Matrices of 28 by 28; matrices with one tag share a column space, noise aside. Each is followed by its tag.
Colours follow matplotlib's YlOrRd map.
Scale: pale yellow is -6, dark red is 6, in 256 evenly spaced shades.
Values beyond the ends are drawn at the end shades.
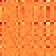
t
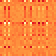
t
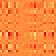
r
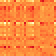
t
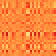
r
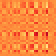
r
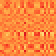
r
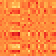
r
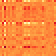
t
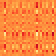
r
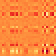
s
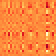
r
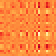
r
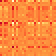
t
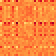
t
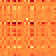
t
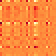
t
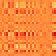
r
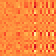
r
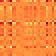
t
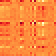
t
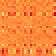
s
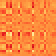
r
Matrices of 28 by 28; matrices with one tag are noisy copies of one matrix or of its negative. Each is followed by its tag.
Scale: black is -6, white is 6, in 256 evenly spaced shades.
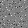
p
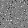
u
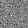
p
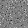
u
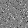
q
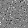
u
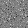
q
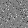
q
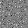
p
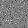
u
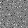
p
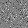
q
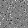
u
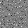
p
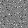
p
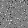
u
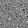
q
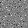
p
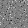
u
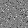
q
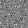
p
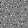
p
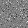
q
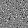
q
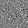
q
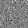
u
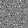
p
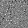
u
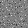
p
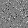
q
